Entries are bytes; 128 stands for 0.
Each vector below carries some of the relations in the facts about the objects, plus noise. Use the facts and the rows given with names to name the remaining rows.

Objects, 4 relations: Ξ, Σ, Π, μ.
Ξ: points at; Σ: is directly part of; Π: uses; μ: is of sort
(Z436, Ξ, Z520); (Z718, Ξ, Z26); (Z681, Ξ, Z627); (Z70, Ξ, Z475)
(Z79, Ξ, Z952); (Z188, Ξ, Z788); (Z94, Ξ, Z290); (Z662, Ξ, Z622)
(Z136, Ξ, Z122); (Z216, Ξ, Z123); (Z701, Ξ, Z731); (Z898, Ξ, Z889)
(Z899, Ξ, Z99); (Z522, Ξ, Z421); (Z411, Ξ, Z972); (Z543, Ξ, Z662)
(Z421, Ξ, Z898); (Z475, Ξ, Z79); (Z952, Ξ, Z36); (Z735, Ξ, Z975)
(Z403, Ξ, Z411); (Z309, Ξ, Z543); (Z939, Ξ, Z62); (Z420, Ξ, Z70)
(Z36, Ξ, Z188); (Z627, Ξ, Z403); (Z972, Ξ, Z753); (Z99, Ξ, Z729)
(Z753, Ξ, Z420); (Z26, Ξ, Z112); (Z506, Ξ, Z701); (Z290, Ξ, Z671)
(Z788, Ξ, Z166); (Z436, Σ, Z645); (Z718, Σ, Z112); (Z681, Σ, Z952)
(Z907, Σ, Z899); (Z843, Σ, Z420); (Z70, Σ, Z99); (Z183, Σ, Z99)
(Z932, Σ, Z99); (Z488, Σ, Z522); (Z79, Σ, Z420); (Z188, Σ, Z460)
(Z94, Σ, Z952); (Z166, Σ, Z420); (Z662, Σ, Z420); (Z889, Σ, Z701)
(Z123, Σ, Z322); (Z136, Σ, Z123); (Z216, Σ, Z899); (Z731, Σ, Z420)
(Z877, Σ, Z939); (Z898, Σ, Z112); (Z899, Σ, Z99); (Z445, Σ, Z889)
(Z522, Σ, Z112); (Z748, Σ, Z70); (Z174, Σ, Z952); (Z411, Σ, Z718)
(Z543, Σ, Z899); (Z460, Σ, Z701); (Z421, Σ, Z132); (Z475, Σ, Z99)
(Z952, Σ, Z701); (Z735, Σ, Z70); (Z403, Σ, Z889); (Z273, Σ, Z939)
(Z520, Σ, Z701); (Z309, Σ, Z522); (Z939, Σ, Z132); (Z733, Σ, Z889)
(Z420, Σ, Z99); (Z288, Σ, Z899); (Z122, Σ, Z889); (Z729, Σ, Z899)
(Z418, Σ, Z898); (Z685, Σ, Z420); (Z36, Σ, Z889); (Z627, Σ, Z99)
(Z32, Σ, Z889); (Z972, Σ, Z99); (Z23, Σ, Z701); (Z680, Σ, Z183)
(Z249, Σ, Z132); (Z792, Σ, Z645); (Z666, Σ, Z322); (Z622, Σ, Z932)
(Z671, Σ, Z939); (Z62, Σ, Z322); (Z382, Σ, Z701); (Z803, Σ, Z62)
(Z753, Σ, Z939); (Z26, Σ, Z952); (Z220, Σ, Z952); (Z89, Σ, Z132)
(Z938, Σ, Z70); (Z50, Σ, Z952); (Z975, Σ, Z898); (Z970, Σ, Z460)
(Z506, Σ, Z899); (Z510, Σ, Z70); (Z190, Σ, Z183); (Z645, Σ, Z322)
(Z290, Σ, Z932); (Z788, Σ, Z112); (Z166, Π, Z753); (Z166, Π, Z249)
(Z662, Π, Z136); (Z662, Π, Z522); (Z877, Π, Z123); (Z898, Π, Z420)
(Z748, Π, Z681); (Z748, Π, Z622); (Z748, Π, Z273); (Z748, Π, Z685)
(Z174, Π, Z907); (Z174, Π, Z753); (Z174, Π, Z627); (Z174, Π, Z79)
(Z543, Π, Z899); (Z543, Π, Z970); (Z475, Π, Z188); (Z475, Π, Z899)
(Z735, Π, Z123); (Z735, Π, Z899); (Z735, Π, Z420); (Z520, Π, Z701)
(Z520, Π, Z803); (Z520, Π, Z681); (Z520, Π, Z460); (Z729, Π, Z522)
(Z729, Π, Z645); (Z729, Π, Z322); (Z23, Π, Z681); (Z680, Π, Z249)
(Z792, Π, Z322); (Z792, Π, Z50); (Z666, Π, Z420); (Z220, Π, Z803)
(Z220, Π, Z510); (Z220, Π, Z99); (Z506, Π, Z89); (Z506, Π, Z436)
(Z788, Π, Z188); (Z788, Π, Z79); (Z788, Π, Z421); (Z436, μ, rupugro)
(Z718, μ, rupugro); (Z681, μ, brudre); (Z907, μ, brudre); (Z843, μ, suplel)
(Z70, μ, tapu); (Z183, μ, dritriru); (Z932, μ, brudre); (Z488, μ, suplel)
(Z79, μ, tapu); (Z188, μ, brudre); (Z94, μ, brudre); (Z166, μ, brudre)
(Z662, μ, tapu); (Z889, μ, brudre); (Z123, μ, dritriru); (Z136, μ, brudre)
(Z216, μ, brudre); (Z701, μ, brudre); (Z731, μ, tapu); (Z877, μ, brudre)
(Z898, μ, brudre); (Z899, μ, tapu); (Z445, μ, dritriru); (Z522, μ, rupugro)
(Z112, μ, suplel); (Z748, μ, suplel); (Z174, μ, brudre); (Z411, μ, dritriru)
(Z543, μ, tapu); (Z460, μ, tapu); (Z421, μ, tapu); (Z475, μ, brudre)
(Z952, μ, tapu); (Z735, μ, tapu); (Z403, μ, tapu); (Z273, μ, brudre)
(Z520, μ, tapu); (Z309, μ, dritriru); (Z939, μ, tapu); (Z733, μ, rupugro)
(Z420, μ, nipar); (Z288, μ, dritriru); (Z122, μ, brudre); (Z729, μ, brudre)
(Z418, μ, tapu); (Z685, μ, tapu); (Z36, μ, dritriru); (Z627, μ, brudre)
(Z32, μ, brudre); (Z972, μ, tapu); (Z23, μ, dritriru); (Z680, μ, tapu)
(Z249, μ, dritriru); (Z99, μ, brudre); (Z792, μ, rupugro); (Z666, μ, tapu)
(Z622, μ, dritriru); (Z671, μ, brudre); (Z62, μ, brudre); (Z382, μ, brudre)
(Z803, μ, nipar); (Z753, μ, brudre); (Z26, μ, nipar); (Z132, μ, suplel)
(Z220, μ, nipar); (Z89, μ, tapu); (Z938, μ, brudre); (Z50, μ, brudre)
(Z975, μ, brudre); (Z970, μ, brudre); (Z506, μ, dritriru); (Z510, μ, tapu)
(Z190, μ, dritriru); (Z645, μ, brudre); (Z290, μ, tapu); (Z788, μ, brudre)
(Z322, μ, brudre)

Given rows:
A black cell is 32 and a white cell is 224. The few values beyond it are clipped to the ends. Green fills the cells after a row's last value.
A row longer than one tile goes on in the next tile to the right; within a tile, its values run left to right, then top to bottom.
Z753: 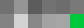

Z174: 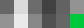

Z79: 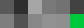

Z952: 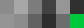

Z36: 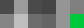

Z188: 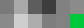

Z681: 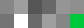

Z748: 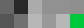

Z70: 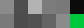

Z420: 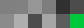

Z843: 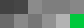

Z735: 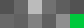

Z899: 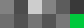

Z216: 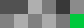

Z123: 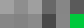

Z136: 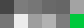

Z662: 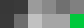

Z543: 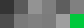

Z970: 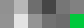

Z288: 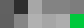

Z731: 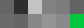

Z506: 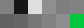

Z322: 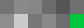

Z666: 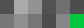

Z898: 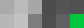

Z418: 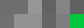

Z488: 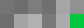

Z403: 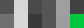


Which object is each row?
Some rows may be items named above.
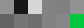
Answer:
Z506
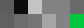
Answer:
Z685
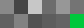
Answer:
Z89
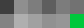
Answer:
Z792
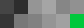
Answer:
Z622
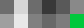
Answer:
Z174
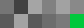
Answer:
Z436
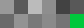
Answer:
Z932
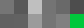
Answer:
Z680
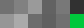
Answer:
Z522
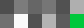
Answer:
Z803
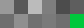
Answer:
Z932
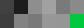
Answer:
Z622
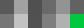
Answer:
Z411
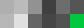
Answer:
Z889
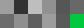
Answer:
Z99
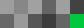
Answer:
Z460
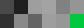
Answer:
Z622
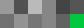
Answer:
Z932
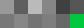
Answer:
Z932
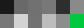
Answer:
Z729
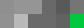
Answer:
Z62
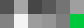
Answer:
Z50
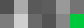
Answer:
Z733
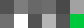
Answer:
Z803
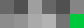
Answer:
Z166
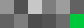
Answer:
Z89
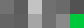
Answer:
Z680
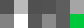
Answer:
Z220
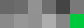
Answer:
Z475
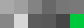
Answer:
Z701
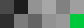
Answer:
Z622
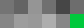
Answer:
Z475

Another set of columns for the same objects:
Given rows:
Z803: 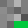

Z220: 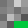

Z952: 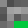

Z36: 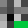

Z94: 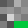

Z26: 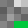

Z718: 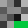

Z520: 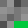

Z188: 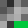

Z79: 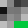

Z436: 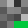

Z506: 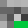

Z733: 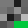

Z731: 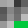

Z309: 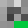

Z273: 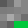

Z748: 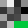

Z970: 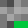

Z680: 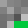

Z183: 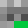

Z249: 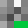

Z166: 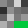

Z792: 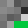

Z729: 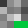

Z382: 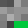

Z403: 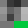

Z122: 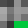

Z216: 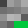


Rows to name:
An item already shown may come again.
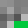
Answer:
Z680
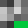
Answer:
Z889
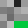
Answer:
Z543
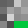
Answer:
Z174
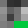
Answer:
Z403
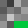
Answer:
Z753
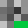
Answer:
Z411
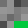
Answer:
Z520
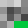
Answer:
Z622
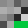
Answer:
Z522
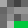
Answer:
Z70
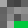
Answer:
Z70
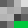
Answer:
Z898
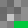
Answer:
Z627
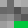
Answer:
Z420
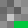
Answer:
Z627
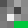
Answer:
Z681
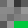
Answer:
Z520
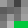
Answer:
Z972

